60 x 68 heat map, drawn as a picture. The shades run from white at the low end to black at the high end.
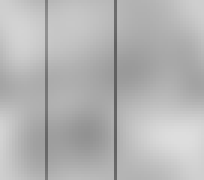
Ninth with the lowest average: bottom right. Average level on the scale: 30%. Odd lines: columns 16 and 39. Slope: none.
